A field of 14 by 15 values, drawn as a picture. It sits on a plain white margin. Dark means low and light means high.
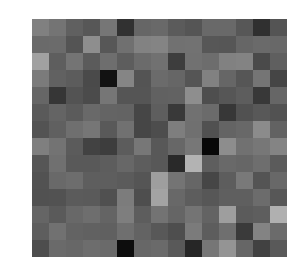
No row or column stands out. A few values lie far out on both sides of the bulk. No overall slope runs across the table. The halves do not mirror each other. On average the colour sits 40% of the way up the scale. The bottom left is the calmest part.
